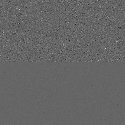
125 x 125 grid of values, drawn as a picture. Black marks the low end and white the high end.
Grain: fine. Slope: none. Seam: horizontal, 50% of the way down, the bottom part calmer. Histogram: heavy tails on both sides.
